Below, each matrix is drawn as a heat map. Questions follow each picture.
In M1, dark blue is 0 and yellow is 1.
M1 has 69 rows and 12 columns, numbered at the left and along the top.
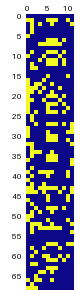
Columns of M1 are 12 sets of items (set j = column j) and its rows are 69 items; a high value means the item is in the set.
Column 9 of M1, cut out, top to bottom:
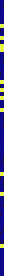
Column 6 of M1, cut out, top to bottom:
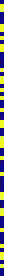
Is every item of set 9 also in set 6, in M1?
yes
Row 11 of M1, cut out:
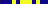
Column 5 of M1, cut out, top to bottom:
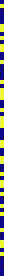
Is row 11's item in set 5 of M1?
yes
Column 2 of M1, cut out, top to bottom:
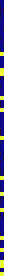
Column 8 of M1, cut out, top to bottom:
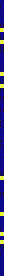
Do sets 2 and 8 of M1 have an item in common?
yes
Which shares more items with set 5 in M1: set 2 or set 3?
set 3
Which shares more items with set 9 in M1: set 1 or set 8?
set 1
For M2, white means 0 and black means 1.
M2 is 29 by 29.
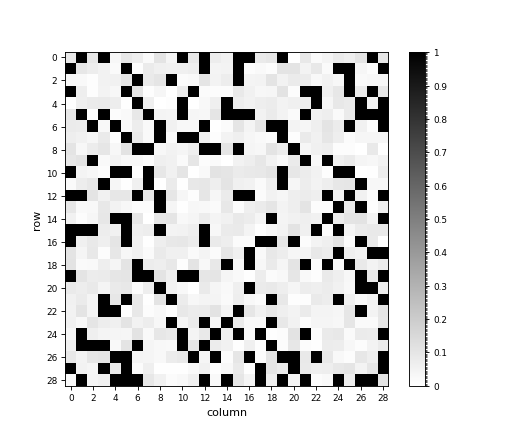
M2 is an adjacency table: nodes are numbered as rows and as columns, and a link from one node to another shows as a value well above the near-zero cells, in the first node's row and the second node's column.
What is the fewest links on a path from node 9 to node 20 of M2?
4
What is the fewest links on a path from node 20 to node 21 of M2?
3
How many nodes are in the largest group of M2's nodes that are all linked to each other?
4
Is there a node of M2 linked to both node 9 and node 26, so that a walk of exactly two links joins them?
no
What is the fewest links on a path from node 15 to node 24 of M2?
1
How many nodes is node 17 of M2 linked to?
4
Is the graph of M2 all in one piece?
yes
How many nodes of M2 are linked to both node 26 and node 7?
3
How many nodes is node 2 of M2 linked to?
4
